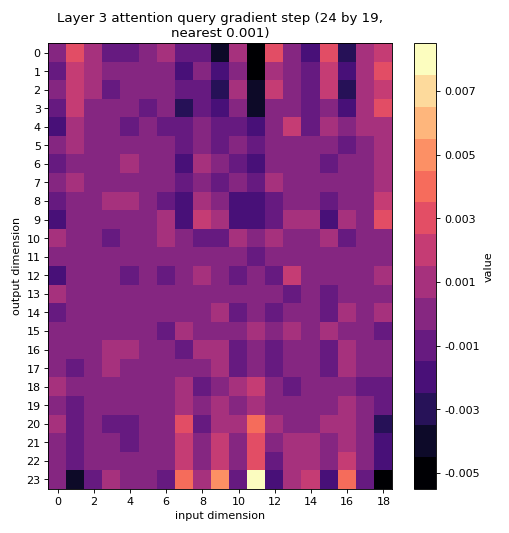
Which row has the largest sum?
23
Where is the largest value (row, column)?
23 11
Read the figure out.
Title: Layer 3 attention query gradient step (24 by 19, nearest 0.001)
x-axis: input dimension, ticks 0 2 4 6 8 10 12 14 16 18
y-axis: output dimension, ticks 0 1 2 3 4 5 6 7 8 9 10 11 12 13 14 15 16 17 18 19 20 21 22 23 (0 at the top)
Colour bar: value, ticks -0.005 -0.003 -0.001 0.001 0.003 0.005 0.007
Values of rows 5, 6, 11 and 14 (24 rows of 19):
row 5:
0 0.001 0 0 0 0 0 -0.001 0 -0.001 0 -0.001 0 0 0 0 -0.001 0 0.001
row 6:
-0.001 0 0 0 0.001 0 0 -0.002 0.001 0 -0.001 -0.002 0 0 0 -0.001 0 0 0.001
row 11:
0 0 0 0 0 0 0 0 0 0 0 -0.001 0 0 0 0 0 0 0
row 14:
-0.001 0 0 0 0 0 0 0 0 0.001 -0.001 0 -0.001 0 0 -0.001 0.001 0 0.001
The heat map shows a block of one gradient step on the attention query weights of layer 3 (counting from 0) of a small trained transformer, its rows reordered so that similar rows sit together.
